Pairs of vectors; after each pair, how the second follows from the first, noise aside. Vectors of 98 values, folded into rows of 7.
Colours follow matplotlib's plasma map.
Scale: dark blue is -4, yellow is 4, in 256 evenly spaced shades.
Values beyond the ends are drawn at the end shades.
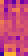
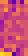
sign-scrambled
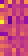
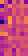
negated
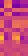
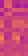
shrunk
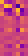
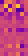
sign-scrambled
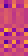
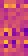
sign-scrambled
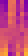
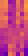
negated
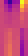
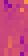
partly zeroed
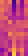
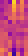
negated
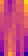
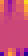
partly zeroed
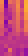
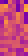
sign-scrambled
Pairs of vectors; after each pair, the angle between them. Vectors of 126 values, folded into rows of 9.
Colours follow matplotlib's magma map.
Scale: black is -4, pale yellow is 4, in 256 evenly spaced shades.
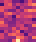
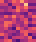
partly opposed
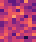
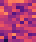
partly opposed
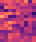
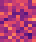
partly aligned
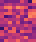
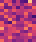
partly opposed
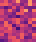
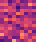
partly aligned
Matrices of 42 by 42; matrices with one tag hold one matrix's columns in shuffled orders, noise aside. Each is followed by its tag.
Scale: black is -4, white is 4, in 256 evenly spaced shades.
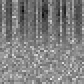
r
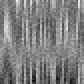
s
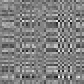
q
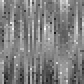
s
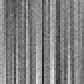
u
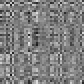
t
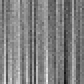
u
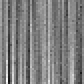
u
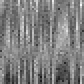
s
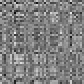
t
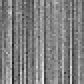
u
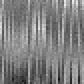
s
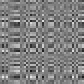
q
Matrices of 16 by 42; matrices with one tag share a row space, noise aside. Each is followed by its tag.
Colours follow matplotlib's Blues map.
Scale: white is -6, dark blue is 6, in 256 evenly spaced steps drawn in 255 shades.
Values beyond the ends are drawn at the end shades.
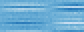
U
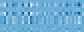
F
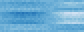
U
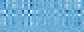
F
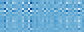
F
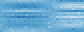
U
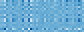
F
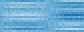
U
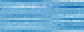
U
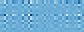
F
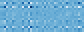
F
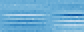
U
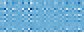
F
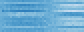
U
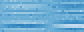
U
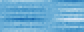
U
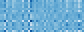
F
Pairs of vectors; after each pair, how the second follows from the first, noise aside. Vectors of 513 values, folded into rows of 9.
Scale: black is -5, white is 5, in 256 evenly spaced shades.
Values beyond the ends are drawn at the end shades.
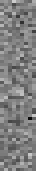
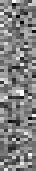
scaled up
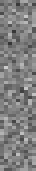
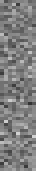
shuffled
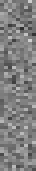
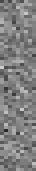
shuffled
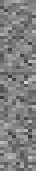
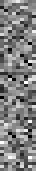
scaled up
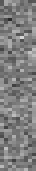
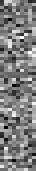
scaled up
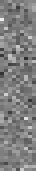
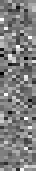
scaled up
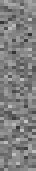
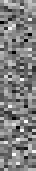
scaled up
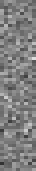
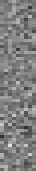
shuffled
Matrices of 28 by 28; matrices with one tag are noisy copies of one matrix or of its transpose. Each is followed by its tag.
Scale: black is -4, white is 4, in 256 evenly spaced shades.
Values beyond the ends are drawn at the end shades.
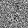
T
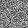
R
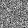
R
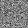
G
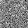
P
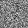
T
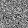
T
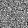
R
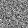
T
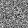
T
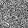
P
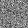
G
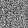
G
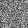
R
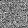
G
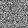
G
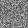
G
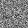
T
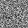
T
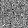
G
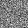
R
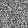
R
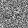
T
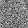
P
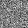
R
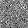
P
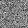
G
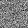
G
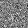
T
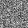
R
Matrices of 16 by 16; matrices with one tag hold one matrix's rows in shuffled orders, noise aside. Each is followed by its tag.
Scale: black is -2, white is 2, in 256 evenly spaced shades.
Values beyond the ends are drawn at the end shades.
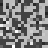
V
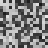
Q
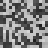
V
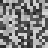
Q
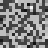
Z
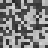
V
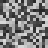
Z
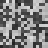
V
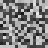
Z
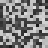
V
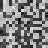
Q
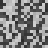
Q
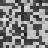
V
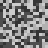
V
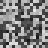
Q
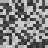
Z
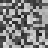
V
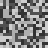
Z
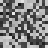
Z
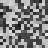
Q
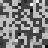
Q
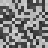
Z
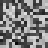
V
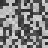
Q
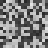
Q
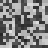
V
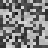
V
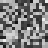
Q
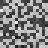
Z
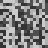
Q
